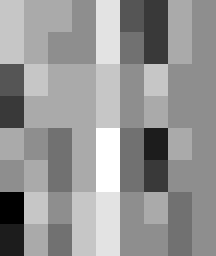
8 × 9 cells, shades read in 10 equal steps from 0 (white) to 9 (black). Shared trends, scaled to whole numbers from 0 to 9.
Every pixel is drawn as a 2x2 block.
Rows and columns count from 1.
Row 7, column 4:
2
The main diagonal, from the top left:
2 3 3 3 0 5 3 5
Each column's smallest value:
2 2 3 2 0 4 2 3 4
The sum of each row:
33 33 30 33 35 35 34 36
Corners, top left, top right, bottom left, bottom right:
2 4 8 4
